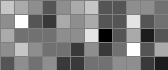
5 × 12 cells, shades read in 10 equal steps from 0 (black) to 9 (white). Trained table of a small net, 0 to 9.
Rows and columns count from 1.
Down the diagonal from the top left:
7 9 4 4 2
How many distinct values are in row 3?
7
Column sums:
26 31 21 18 22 20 30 12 18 33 14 18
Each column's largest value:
7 9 5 5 6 6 8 4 5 9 5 6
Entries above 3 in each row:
9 7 8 9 7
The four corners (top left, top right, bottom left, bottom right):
7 4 3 1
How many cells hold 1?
2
